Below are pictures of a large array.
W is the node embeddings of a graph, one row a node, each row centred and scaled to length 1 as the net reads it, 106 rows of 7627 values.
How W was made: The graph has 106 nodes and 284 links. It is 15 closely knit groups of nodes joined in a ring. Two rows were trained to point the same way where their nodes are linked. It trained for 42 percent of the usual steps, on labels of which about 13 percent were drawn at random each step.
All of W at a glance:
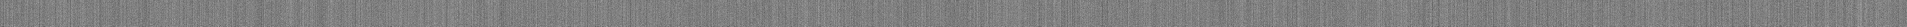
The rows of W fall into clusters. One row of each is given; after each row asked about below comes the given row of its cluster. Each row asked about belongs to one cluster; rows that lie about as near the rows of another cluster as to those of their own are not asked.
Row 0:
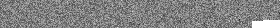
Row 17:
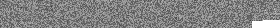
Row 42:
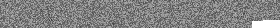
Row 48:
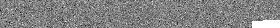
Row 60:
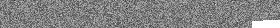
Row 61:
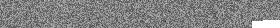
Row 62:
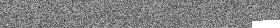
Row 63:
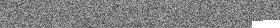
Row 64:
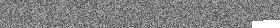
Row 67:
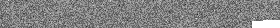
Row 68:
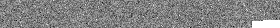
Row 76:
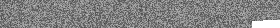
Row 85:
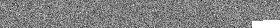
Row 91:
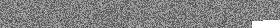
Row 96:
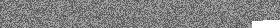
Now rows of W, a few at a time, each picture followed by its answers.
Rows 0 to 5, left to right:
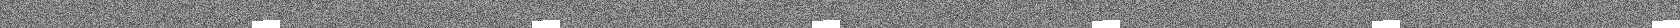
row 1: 85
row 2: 68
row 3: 62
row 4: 42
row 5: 62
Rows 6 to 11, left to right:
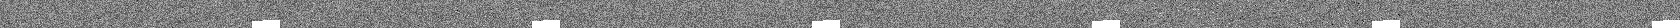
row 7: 85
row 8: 76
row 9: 96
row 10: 62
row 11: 0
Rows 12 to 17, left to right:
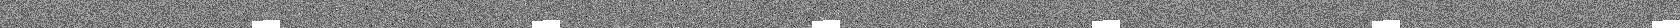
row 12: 0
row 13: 61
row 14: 63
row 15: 91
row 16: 0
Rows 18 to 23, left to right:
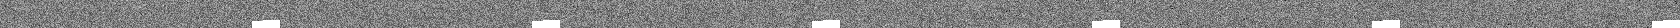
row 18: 60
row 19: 60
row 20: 48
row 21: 60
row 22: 42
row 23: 76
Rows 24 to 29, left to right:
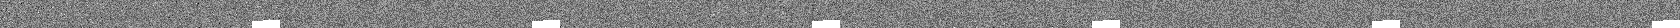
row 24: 62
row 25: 64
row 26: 42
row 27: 91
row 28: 17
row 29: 63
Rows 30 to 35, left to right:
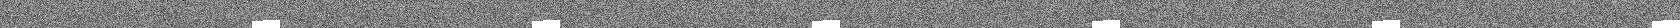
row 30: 91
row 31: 60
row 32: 96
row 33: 64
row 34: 76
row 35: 96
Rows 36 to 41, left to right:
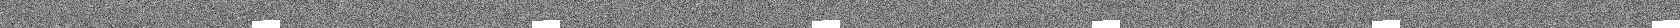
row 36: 63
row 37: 67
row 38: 85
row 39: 42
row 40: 17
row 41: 62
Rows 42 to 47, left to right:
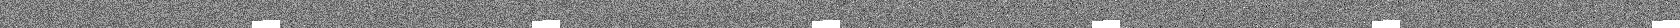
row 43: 91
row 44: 63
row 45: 0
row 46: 68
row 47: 62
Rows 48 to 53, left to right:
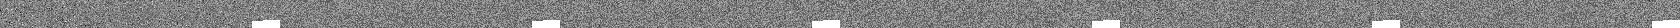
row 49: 67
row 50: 62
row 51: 68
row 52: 17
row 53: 91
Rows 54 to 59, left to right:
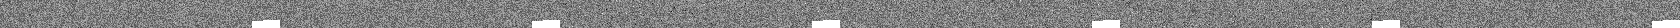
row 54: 76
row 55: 61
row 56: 63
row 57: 91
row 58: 68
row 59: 61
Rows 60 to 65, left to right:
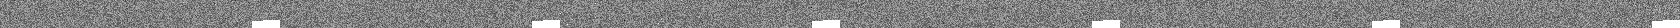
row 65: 17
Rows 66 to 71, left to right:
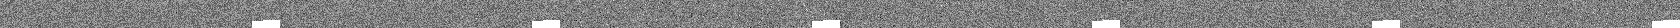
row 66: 68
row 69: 61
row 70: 61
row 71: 48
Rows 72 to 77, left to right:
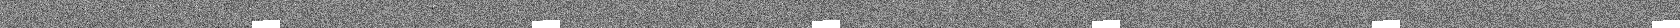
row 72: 61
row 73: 0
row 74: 17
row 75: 76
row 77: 60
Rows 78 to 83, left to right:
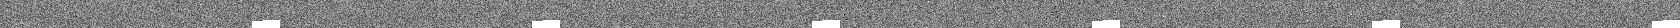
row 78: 17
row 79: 67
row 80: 63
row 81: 64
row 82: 85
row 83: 96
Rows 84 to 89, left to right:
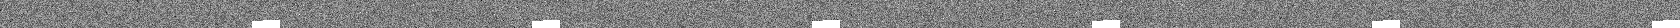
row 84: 96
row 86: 17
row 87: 85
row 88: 64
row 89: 0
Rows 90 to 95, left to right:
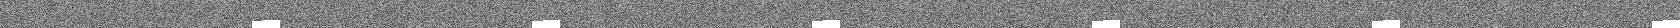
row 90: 67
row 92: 67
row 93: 76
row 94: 0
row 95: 64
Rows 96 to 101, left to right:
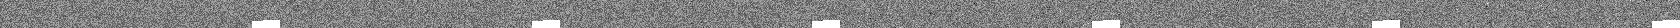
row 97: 68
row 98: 68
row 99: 60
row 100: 91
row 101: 61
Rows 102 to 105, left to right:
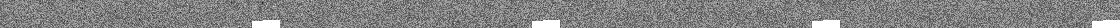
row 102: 62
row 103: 91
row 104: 85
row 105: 60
